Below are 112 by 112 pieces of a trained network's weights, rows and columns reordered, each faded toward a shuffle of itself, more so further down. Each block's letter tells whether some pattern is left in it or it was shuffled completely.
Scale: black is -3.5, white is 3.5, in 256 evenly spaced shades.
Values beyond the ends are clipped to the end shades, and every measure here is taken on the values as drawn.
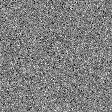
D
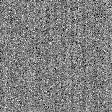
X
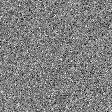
D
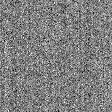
X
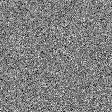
X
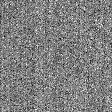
X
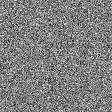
D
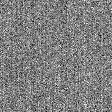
X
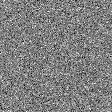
D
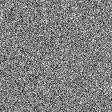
D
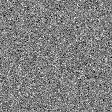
D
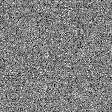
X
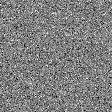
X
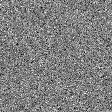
D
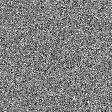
D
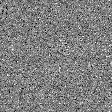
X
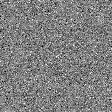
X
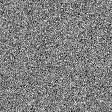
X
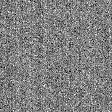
X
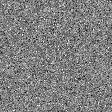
D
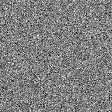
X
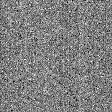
X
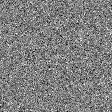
D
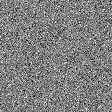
D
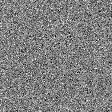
D
